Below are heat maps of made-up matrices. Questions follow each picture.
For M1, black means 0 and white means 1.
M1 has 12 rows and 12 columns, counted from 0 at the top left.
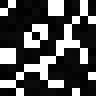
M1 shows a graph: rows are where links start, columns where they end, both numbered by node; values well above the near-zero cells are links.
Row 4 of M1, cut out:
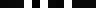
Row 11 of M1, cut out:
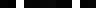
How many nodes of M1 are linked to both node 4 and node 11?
0
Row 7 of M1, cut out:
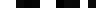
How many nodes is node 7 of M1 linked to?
5
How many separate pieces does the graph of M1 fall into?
1
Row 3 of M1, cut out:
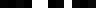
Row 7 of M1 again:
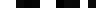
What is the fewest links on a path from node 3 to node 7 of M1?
2
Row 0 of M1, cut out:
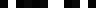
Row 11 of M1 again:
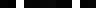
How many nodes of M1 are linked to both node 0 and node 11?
0
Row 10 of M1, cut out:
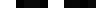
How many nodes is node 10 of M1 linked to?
4
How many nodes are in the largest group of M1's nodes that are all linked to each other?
5
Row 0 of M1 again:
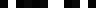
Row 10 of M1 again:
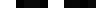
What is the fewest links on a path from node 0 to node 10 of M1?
1
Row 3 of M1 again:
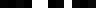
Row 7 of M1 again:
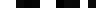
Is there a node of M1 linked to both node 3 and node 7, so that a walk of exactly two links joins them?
yes
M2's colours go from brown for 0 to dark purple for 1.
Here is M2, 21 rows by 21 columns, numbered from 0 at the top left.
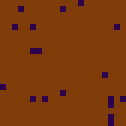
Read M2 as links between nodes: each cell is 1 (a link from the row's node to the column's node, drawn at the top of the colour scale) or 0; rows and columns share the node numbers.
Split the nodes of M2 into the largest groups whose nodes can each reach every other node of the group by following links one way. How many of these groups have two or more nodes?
0
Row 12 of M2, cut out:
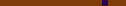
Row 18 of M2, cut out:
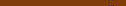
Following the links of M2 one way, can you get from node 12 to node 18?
yes
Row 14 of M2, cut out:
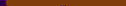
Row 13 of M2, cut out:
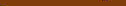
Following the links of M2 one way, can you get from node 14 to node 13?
yes
